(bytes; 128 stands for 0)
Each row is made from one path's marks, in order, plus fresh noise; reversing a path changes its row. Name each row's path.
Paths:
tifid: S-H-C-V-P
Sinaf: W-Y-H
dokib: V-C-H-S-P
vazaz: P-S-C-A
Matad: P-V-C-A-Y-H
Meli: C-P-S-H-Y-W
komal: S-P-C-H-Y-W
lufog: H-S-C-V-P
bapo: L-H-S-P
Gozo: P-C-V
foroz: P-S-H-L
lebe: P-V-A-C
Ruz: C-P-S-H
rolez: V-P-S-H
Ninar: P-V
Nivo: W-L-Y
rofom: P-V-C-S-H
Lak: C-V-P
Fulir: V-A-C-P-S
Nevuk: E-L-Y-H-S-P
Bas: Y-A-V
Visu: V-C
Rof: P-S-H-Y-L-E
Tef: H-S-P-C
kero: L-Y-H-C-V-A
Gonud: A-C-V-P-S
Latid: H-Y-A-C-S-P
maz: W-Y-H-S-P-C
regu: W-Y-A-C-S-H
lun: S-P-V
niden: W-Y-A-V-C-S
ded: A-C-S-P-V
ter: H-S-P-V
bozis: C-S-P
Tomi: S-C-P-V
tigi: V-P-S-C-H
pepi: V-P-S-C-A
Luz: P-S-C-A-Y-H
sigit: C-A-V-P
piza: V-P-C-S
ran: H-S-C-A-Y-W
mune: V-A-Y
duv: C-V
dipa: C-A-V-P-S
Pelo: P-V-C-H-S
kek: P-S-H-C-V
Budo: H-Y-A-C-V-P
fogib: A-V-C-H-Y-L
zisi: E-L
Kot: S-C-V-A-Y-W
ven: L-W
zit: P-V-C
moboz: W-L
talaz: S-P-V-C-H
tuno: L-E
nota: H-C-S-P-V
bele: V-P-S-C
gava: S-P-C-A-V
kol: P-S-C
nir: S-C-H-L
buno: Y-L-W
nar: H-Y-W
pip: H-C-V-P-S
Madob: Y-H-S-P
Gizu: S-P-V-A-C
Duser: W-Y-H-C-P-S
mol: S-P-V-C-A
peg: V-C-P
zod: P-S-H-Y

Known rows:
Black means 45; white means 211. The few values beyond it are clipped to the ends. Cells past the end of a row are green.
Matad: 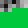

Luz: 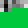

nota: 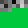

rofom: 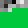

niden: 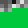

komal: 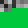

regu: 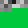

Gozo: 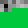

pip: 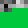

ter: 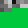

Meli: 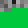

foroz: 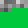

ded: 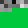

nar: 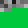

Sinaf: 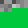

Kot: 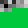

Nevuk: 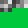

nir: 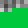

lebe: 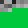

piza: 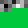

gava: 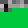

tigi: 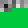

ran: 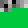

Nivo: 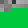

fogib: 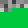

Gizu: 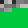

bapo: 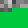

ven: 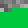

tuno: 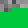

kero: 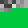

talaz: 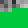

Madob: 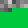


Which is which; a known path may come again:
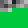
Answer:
Tomi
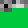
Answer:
Lak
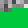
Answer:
zod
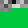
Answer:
regu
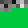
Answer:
nota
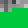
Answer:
Visu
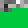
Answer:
kek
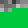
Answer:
peg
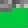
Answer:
zisi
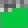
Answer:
nir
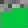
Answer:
Duser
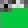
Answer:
tifid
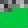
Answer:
bozis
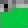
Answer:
Gozo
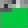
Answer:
rolez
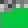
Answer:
Fulir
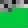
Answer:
Latid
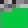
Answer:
Gizu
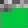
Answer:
maz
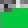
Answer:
Gonud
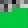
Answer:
mol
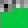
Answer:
tigi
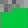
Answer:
tuno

